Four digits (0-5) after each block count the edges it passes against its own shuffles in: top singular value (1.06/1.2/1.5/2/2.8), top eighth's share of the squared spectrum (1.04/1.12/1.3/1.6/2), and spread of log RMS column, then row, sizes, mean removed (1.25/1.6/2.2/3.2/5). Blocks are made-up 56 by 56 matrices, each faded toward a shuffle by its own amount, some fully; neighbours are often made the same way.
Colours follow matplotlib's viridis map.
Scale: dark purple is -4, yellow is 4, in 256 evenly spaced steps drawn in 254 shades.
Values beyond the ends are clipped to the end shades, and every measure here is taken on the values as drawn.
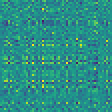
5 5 3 3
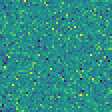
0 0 0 0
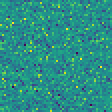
2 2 0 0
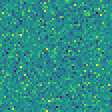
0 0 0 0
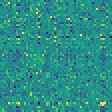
4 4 2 2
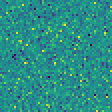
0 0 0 0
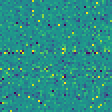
3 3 1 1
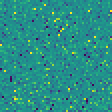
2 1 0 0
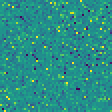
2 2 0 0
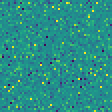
2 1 0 1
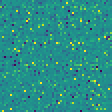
2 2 0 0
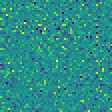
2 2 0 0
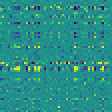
5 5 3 3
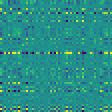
5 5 3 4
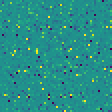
3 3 1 1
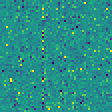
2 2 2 0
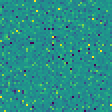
1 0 1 0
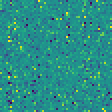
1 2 1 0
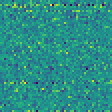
2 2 0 3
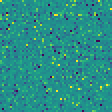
2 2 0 1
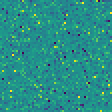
1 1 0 0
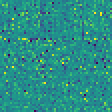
3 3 1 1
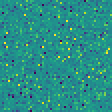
2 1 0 0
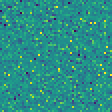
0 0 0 0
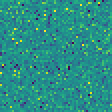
1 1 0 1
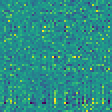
4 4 2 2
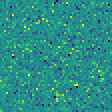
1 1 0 0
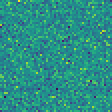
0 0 0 1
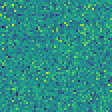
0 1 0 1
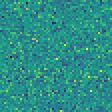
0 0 0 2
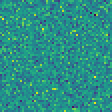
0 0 0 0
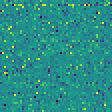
3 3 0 1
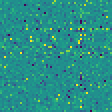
3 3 1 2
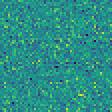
3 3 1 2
